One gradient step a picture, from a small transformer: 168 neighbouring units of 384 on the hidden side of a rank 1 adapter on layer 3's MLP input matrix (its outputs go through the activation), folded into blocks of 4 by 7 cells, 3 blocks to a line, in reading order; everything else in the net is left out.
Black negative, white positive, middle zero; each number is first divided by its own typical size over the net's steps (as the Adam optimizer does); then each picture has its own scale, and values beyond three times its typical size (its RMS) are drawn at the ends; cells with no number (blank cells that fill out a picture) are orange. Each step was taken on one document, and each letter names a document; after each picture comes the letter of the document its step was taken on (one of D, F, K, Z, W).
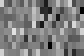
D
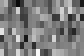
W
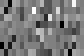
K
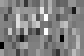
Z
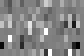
K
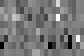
Z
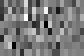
D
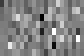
Z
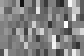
D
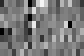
D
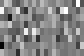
W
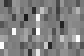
Z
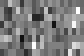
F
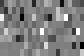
F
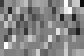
W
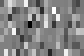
K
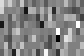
W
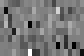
K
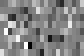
F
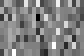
D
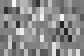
F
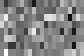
D
